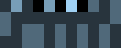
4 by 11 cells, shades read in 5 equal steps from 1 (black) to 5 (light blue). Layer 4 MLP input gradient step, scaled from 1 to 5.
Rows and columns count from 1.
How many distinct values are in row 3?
2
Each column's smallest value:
2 2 2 1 2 1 2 1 2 2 2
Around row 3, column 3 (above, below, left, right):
2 3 2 3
